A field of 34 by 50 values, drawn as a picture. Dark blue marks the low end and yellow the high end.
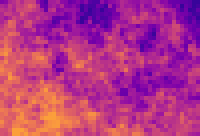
Histogram: bell-shaped. Mirror symmetry: none. Ninth with the highest average: bottom left. Grain: blotchy. Slope: up to the bottom left. Odd rows or columns: none.
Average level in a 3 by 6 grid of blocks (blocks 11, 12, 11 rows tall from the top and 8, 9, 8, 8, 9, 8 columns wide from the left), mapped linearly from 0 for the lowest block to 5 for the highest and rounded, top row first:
3 1 0 1 1 0
4 3 3 2 1 1
5 5 3 3 2 2
